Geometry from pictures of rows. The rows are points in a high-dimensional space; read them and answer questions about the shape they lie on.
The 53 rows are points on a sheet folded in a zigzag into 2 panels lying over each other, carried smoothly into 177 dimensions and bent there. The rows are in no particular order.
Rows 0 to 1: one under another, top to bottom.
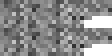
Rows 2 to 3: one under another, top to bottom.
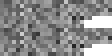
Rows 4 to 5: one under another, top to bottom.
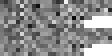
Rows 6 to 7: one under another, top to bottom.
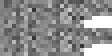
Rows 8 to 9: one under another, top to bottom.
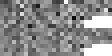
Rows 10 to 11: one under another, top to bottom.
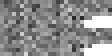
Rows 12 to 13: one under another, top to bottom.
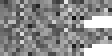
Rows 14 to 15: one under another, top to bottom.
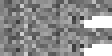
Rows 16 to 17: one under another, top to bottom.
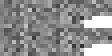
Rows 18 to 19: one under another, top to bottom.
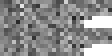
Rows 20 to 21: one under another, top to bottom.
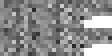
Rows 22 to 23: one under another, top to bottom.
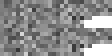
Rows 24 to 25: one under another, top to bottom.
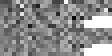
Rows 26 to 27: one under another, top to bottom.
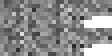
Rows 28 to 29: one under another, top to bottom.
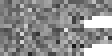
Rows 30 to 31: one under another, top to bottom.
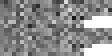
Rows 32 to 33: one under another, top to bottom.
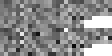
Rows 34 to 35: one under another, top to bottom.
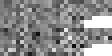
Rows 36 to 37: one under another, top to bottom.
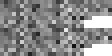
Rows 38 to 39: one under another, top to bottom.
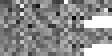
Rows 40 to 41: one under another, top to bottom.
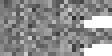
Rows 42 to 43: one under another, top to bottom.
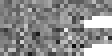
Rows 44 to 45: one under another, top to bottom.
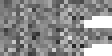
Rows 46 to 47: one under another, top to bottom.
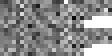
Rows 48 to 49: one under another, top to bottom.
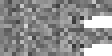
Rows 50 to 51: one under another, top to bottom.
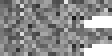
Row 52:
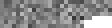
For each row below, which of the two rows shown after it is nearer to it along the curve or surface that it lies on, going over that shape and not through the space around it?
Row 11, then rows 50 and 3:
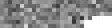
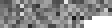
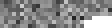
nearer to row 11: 3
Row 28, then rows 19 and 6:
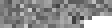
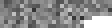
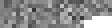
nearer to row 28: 6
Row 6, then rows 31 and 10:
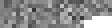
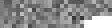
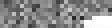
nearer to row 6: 31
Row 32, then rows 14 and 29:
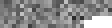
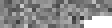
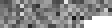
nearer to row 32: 29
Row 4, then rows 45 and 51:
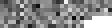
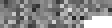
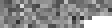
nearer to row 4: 45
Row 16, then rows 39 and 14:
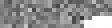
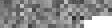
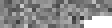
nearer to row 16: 39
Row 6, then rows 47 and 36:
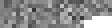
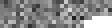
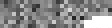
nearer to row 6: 47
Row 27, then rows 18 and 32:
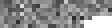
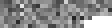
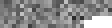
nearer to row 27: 18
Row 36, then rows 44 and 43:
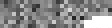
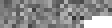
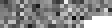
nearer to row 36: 43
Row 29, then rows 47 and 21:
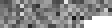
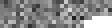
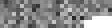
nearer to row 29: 47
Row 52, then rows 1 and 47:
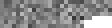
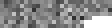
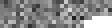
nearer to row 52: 47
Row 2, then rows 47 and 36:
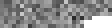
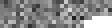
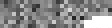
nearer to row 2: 47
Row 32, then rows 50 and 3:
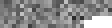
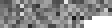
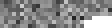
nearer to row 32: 50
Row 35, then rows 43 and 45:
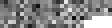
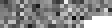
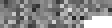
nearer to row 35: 43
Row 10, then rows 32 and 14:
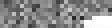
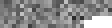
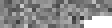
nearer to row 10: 14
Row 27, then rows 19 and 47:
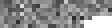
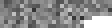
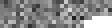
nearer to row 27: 19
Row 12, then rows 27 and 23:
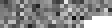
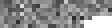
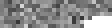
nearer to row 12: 27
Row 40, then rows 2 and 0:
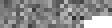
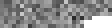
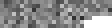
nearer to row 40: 2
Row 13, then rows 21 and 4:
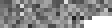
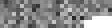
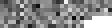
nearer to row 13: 4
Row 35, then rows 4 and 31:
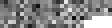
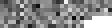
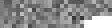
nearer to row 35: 4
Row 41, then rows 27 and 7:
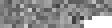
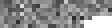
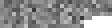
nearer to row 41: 27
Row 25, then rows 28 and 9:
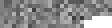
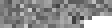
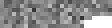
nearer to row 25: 28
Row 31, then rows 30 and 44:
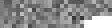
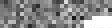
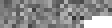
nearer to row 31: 44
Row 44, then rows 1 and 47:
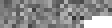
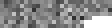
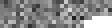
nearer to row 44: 47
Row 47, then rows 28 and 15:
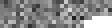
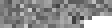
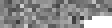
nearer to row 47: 28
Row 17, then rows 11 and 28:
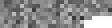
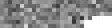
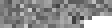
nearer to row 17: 11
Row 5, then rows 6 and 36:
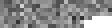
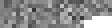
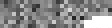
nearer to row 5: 36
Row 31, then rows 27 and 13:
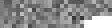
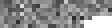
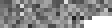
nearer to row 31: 13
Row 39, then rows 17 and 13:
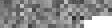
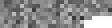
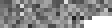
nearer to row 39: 13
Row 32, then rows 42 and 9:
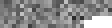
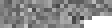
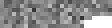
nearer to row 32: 42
